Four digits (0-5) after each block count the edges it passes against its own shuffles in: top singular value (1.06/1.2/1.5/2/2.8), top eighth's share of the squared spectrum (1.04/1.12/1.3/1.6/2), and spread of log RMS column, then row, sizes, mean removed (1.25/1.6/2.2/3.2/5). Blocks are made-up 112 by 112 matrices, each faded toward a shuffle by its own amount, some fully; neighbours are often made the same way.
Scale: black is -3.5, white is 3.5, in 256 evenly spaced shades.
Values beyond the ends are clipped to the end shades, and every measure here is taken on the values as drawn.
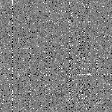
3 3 3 3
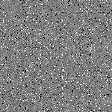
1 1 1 1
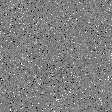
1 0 0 0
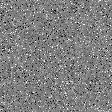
2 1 0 0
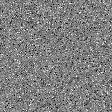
3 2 0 0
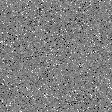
2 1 0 0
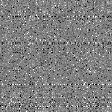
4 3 2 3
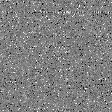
3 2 0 1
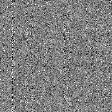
2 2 3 0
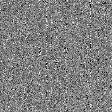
1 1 3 0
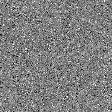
0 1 2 0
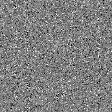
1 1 2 0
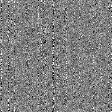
2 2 4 0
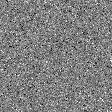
0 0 0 0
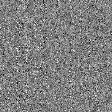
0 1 3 0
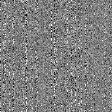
2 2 4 0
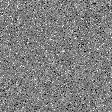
0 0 0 0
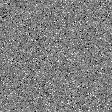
0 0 0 0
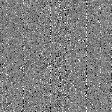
2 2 3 0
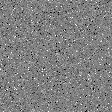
0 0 0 0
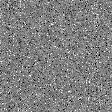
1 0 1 0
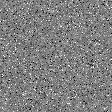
0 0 0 0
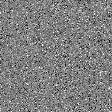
0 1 2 0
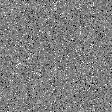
1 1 2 0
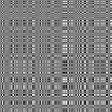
5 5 5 5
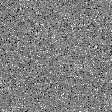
3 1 0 0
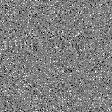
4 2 1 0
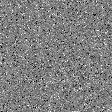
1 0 0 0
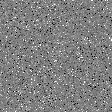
2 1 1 0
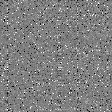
4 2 1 0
